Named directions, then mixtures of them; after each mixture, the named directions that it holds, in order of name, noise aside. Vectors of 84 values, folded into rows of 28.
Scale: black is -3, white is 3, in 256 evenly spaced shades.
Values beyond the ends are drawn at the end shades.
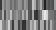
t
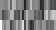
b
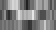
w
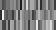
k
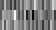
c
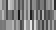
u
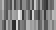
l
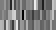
b, c, l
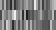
c, l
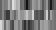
b, t, w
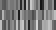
b, k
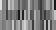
b, t, u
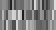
c, l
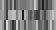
b, c, l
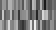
t, u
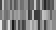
l, t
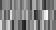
t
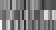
b, t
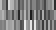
u
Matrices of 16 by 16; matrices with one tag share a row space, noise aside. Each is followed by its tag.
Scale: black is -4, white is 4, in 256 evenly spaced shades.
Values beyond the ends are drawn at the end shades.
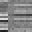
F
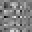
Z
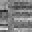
F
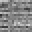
F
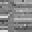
F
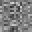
Z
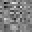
Z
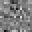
Z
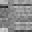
F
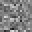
Z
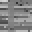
F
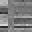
F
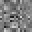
Z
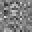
Z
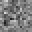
Z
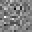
Z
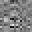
Z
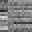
F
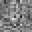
Z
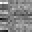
F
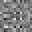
Z
